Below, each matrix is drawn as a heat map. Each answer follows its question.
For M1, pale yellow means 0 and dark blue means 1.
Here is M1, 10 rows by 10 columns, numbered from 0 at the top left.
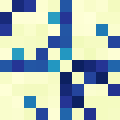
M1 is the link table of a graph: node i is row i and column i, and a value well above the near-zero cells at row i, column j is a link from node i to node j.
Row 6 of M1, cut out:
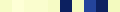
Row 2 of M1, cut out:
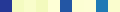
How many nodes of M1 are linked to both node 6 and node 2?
2
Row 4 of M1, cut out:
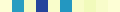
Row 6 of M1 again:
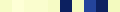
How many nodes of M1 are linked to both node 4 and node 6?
1
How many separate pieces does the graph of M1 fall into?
1
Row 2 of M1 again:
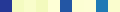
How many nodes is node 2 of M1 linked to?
3
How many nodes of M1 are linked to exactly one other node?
0
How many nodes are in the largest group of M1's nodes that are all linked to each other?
3
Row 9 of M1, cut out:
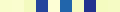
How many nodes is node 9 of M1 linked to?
3
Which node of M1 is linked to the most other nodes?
node 5
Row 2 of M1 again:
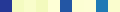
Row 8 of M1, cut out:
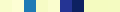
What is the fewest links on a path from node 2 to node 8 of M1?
1
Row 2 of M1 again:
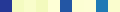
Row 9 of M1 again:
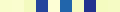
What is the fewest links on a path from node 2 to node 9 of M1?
2
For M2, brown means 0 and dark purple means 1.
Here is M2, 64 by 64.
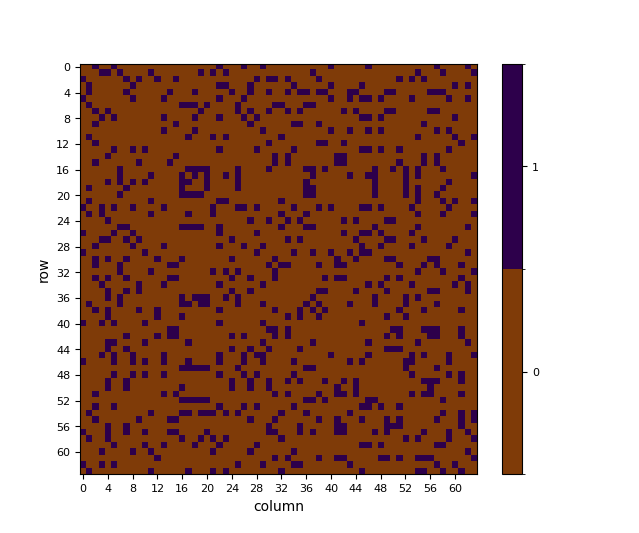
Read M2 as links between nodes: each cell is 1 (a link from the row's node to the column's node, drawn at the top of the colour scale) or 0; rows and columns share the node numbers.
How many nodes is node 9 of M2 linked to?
7
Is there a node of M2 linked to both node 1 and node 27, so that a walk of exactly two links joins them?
yes
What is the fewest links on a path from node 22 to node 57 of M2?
2
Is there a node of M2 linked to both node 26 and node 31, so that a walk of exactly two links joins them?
yes
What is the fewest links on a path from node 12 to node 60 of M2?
4
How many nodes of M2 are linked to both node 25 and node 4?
3
